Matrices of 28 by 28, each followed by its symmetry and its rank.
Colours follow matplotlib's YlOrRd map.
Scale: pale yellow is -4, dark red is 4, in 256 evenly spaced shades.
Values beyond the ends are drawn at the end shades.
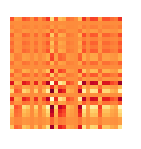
neither, rank one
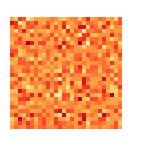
neither, rank five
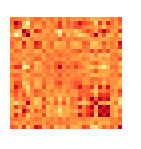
symmetric, rank three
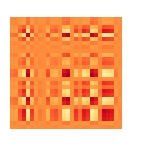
symmetric, rank one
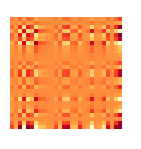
symmetric, rank one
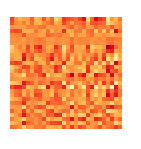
neither, rank three
